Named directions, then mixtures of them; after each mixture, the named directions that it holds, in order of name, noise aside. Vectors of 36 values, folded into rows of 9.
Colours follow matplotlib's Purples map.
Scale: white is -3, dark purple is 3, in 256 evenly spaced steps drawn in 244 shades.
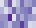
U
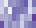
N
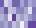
N, U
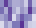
N, U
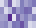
U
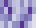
N, U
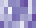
N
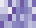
N, U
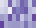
N, U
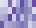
N, U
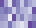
U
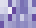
N, U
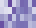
N, U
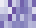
N, U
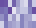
N, U
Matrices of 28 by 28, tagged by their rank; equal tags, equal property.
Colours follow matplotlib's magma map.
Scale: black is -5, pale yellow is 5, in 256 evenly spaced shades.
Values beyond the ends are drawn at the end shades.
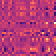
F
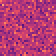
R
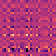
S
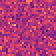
R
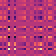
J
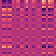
J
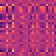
S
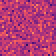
R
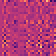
F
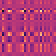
J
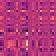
S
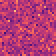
R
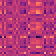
S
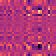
S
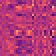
F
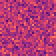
R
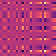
J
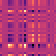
J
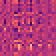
F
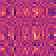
F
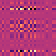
J
